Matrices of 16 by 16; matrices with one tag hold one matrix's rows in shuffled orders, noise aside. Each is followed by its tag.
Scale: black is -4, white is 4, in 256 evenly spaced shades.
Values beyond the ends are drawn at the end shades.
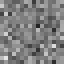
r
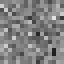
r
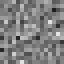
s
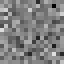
r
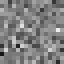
s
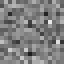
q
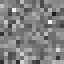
s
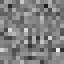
q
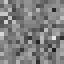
r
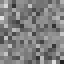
r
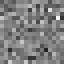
q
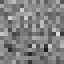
q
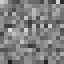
q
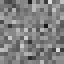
q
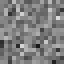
s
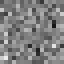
r
